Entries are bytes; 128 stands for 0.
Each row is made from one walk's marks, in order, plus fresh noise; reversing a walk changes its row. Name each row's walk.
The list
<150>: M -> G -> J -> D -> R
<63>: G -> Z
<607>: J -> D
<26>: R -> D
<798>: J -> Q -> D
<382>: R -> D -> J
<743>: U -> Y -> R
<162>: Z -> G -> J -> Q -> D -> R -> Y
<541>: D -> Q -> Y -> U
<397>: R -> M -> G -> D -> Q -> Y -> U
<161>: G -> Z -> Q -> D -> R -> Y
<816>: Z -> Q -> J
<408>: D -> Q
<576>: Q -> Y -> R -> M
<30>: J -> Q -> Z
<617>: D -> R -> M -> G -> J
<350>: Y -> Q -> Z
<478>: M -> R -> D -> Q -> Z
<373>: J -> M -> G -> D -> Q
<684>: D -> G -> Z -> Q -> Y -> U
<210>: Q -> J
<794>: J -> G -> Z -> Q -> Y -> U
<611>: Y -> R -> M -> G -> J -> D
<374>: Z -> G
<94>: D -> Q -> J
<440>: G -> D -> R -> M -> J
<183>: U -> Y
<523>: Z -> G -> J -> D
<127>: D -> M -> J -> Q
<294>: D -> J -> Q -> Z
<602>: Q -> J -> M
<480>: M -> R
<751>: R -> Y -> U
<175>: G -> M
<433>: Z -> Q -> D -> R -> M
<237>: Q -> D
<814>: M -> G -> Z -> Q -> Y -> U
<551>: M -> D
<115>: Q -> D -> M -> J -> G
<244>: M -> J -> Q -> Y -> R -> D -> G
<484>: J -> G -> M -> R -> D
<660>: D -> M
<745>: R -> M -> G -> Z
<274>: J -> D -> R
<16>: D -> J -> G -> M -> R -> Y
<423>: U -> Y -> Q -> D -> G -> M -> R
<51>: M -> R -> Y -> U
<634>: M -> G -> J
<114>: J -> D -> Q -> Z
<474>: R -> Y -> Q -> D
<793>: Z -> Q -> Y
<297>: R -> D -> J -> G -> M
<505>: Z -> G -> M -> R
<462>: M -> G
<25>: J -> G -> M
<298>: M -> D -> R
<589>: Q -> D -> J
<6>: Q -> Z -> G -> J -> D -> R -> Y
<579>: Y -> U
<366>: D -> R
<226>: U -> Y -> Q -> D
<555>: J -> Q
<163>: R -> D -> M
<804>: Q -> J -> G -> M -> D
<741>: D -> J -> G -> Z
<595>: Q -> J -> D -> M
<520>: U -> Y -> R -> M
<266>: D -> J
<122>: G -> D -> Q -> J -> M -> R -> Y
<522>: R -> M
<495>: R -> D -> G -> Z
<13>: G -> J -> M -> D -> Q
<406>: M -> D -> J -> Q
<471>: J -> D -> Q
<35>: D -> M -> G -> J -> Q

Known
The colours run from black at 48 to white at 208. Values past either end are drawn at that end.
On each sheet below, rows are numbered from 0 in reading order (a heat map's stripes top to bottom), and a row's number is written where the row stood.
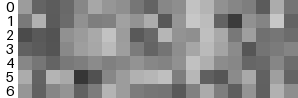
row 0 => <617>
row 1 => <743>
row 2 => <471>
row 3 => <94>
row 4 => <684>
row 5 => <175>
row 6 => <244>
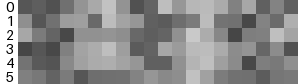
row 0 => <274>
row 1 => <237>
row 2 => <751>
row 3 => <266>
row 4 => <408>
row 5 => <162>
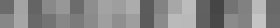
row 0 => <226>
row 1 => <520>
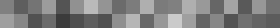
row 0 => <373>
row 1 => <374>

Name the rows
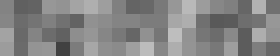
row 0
<127>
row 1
<6>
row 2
<397>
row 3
<13>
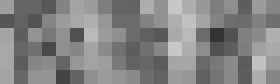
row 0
<297>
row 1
<294>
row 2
<576>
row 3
<474>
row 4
<478>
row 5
<814>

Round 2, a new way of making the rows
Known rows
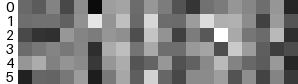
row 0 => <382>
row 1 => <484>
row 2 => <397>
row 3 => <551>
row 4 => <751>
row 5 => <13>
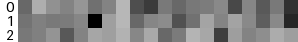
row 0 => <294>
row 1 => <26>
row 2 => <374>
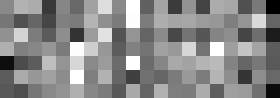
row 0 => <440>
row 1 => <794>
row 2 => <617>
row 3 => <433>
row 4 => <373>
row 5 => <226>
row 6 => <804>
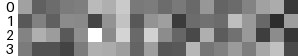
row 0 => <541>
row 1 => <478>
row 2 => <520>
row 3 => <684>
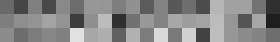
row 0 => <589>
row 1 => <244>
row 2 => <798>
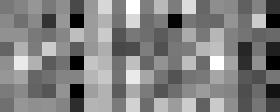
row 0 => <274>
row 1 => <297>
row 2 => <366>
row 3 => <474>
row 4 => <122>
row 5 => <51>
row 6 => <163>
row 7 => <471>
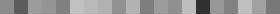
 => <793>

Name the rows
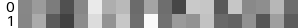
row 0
<505>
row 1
<25>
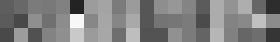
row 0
<237>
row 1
<523>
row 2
<35>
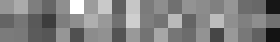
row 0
<576>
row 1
<814>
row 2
<602>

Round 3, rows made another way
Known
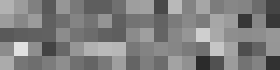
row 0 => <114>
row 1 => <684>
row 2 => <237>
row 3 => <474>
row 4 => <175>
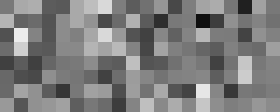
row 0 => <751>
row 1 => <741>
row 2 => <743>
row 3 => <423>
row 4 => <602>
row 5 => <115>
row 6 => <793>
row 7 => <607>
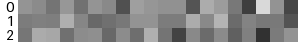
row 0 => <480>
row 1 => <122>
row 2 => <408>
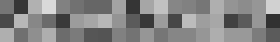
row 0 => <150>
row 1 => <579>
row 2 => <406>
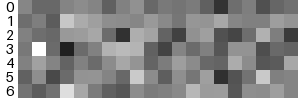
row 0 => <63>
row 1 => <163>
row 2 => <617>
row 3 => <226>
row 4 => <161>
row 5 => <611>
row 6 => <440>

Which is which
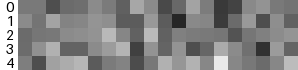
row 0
<13>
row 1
<266>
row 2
<16>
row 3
<541>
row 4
<274>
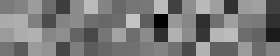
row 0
<51>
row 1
<294>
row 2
<127>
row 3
<816>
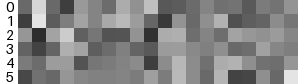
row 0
<350>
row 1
<520>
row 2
<634>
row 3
<25>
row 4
<162>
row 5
<433>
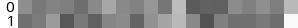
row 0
<244>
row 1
<798>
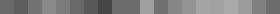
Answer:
<589>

